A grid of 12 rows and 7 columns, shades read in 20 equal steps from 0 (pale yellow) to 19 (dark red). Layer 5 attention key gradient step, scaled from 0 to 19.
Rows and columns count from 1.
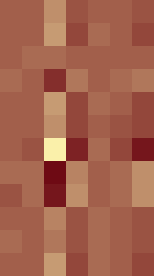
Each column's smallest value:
11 11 0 8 11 11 8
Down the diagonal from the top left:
12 12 11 10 11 13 18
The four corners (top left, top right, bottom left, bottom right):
12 13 12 14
